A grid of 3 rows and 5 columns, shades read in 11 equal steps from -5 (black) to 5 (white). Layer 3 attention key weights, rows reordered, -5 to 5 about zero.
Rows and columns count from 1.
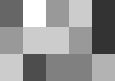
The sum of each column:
3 6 4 4 -4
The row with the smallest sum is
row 3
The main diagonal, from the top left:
-1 3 0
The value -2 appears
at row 3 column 2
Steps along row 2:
up same down down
